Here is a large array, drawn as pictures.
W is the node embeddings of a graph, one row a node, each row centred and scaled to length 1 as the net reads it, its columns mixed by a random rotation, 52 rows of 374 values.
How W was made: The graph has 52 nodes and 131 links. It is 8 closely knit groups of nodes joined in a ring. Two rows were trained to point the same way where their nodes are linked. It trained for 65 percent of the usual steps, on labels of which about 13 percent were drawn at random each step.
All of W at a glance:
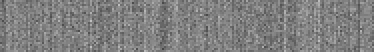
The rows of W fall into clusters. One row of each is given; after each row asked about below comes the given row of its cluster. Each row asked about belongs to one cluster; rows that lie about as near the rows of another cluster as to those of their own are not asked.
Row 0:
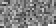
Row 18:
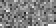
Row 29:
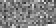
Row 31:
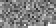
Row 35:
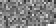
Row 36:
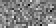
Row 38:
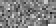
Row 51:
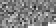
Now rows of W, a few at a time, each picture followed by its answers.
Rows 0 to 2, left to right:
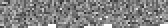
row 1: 36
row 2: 35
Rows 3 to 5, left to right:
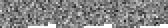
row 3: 31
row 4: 36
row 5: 29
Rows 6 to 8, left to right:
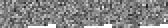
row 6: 31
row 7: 0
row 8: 0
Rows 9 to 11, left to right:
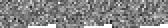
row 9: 35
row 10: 0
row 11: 35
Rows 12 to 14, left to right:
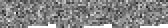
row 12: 38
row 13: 29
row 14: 31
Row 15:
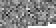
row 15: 31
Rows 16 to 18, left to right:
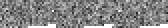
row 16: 51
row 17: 38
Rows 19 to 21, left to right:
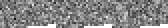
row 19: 35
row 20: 36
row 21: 38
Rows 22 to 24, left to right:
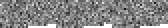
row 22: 31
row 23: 51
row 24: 36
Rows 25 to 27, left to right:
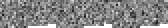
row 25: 29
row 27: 18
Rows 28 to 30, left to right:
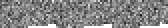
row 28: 0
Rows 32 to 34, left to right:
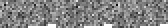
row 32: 18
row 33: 51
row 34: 18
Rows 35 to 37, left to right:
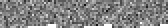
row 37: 0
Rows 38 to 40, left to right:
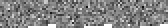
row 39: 35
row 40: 35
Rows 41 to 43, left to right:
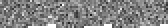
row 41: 36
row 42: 18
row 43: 0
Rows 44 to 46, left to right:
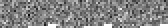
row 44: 31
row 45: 51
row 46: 38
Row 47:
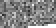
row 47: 29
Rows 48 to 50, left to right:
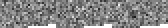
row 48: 36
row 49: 31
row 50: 18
